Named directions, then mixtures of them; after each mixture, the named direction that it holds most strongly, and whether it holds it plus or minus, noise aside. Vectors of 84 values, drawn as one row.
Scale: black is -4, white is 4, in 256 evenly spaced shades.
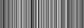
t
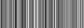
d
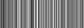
t, plus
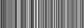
d, plus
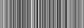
t, minus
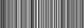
t, plus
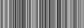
t, minus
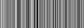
d, minus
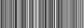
d, plus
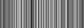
t, plus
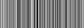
t, minus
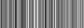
d, plus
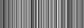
t, plus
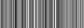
d, plus
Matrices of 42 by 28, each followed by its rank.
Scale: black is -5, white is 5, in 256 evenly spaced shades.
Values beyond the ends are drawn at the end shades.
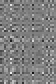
three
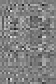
five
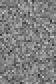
full rank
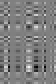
one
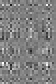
three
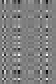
one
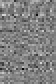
five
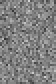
full rank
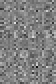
five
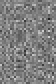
five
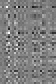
three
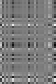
one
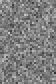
full rank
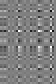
one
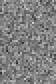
full rank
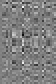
three
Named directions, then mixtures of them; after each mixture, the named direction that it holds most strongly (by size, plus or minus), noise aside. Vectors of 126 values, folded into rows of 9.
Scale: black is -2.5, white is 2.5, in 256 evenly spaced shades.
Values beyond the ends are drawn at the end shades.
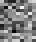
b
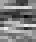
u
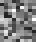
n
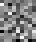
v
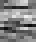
u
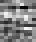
u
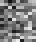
b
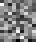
v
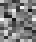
n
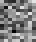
b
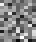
v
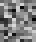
n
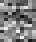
v
